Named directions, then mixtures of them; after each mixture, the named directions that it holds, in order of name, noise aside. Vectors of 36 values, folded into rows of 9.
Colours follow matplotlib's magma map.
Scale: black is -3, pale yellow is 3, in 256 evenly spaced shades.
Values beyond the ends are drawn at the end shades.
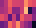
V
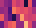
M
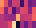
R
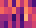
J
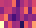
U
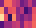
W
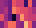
M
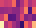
U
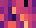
M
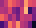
V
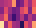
U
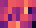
V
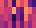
J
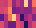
M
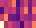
U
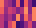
J, R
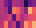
M, V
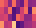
R, U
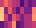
R, W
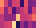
R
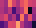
V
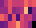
V
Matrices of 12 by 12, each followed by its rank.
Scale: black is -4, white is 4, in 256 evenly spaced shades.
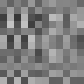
two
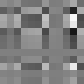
one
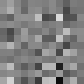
two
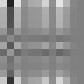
one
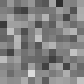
full rank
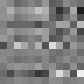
two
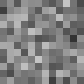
full rank
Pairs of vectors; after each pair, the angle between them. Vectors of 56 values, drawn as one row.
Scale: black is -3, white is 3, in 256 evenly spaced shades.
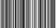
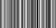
partly opposed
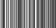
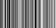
nearly opposite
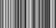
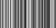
nearly parallel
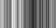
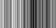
nearly parallel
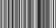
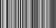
partly opposed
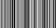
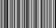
partly aligned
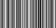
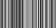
partly aligned
